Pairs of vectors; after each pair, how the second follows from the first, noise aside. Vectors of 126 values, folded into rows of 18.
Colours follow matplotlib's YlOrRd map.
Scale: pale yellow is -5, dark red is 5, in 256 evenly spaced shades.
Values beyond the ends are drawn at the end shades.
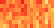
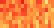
copied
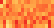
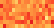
shuffled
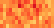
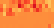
partly zeroed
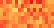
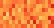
shuffled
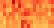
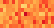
shuffled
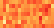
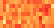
copied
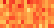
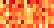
scaled up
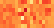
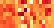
scaled up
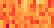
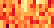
scaled up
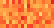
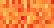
copied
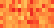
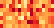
scaled up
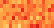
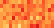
copied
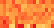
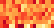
scaled up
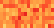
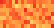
shuffled
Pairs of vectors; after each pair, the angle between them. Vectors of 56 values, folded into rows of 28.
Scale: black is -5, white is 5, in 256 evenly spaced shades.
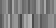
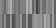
partly opposed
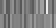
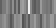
orthogonal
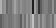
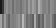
partly opposed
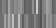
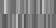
orthogonal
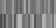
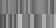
nearly parallel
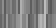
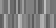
partly aligned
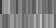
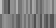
nearly opposite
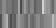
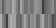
nearly opposite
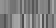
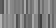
partly opposed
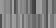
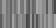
partly aligned
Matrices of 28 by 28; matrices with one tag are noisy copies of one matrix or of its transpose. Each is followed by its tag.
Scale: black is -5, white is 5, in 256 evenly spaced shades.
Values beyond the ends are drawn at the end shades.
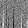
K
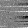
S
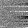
S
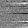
K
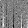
K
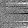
K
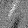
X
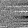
S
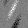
X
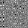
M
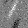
X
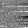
S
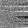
S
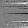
K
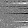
K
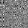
M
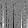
K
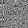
M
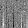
K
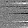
K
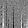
K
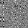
M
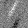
X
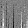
K
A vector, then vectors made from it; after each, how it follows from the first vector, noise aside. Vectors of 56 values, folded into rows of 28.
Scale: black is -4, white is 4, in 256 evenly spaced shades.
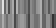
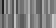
negated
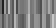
negated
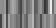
wrapped around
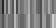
negated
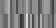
wrapped around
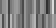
wrapped around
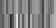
wrapped around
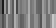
negated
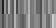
negated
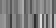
wrapped around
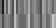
negated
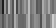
negated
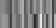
wrapped around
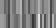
wrapped around
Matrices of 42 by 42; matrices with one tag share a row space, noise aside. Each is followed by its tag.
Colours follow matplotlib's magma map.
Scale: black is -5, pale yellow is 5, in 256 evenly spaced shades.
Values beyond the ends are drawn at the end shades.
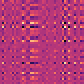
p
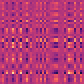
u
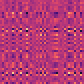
u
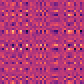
u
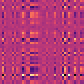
p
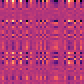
u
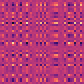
u
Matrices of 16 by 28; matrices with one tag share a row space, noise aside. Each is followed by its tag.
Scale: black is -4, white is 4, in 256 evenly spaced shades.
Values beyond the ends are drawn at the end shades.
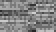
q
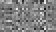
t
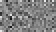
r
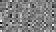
r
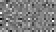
r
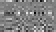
t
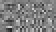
t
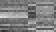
q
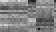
q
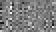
r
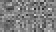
t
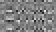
t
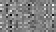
r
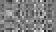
t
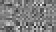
t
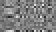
t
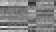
q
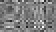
t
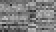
q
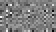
r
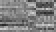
q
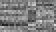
q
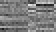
q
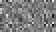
r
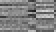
q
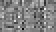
t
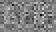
t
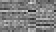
q
